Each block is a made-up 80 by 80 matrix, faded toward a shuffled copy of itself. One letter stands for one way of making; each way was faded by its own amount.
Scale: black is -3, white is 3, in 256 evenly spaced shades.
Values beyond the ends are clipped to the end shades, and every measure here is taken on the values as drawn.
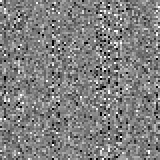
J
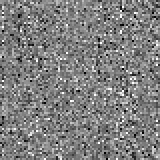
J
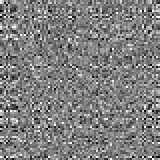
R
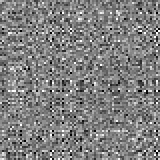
R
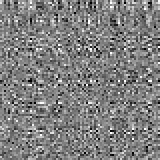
R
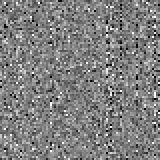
J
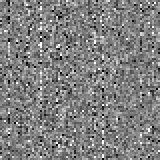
J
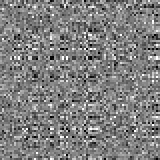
R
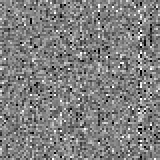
J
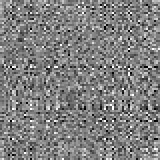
R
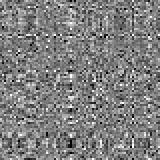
R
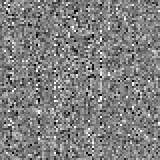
J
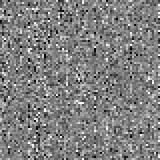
J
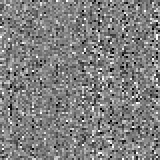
J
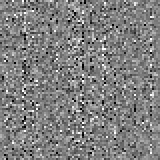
J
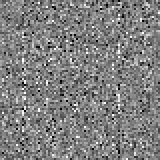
J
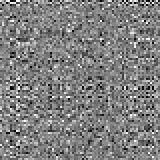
R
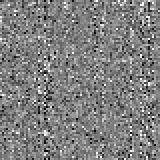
J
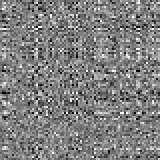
R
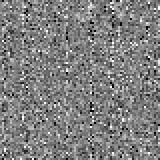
J
